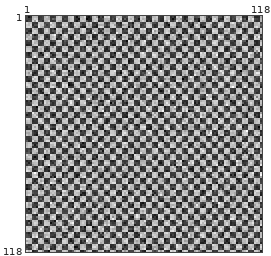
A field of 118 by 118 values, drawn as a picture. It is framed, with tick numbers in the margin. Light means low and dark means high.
Overall the values sit about 50% of the way up the scale. The values fall into two levels. A checkerboard runs through the table. No single row or column stands out from its neighbours. No overall slope runs across the table.
